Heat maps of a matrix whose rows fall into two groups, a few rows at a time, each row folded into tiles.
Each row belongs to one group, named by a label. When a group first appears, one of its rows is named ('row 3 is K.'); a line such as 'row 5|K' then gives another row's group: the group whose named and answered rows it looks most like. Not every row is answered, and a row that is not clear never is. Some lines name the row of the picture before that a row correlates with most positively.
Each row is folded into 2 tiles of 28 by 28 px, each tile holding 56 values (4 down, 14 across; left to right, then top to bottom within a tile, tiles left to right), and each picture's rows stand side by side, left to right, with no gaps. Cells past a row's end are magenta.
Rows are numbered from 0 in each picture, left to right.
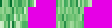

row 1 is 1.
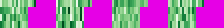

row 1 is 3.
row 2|1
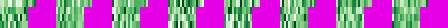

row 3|1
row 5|3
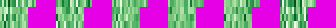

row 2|3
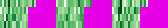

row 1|3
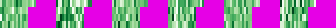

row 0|1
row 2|3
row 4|1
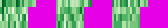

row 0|1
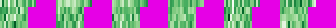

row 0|3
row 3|1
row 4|3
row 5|1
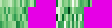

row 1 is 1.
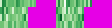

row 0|1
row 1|3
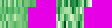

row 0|3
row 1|1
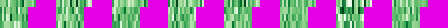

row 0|3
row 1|1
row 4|1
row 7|3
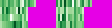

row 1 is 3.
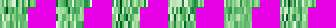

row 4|3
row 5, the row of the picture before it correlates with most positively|1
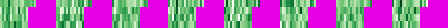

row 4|3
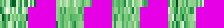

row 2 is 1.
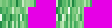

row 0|1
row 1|1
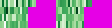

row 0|3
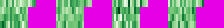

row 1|1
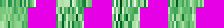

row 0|1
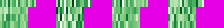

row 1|3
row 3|1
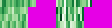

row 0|1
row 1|3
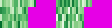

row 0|1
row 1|1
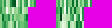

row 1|3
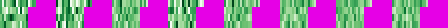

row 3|1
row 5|1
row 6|1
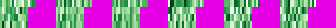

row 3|1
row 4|3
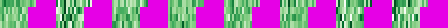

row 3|3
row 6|3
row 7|1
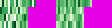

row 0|3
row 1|1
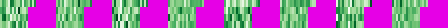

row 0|3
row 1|3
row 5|1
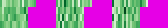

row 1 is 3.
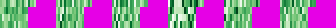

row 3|1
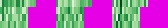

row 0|1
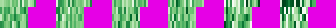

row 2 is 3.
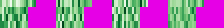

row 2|1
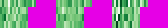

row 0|3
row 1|3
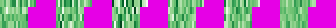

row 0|3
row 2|1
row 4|1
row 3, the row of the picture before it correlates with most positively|2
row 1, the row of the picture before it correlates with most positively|2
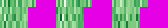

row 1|3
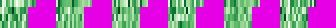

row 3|3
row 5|3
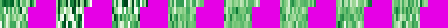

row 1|1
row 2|3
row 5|3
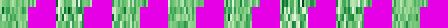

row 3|3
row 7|3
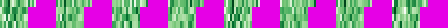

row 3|1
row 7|1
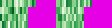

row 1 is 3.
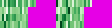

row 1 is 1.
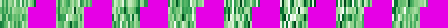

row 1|3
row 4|3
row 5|3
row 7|1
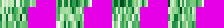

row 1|1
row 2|1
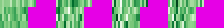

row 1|1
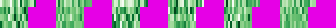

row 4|3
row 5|1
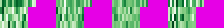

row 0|1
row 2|3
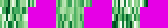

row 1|3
